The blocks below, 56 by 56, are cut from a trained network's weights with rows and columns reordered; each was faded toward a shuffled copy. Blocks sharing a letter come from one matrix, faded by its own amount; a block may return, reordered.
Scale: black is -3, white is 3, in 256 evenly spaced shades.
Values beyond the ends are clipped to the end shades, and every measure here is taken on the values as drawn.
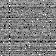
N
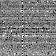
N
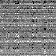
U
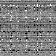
U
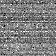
N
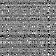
U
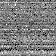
N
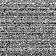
N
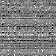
U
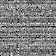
N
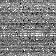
N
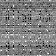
U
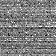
N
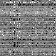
U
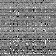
U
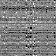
U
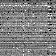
U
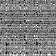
U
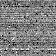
N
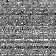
N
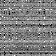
U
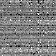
U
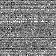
N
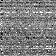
N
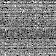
N
